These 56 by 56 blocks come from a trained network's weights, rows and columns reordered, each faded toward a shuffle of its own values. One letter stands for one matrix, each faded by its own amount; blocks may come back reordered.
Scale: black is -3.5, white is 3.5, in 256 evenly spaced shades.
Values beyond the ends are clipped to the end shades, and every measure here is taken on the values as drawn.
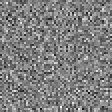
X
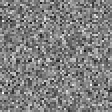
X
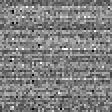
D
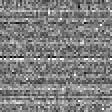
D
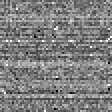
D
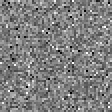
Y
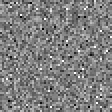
Y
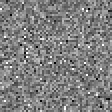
Y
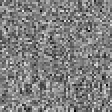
X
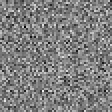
X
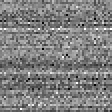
D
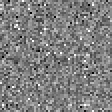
Y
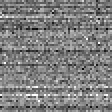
D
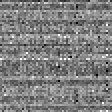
D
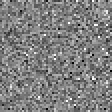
Y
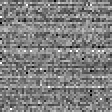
D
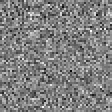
X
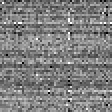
D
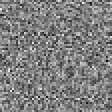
X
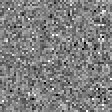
Y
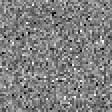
Y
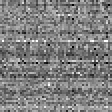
D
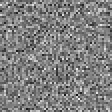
X
